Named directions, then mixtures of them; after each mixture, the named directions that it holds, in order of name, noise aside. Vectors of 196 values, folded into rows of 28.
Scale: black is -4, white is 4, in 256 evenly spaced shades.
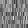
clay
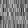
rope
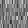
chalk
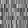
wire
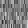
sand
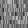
chalk, clay, rope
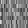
wire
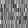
chalk, rope, wire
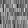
rope, wire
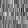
chalk, rope, sand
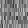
chalk, rope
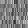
chalk, clay, sand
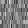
clay, sand, wire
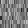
rope, sand, wire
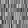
sand, wire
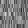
rope, sand, wire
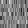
clay, rope, wire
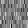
sand, wire
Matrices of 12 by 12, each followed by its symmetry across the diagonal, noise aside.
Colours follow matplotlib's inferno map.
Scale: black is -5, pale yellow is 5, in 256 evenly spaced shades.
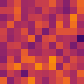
neither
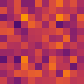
antisymmetric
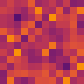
symmetric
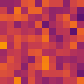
neither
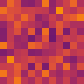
symmetric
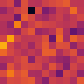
neither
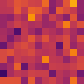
antisymmetric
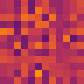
antisymmetric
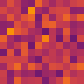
symmetric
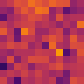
neither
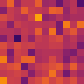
antisymmetric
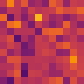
neither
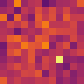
symmetric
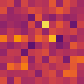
neither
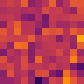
antisymmetric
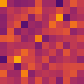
symmetric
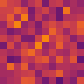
symmetric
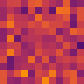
antisymmetric
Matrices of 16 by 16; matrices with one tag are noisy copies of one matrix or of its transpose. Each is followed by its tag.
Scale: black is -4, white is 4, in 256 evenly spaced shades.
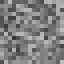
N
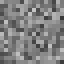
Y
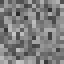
N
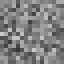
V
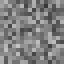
V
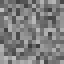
N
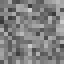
N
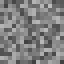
Y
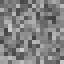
N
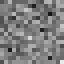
N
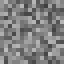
V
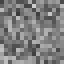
N
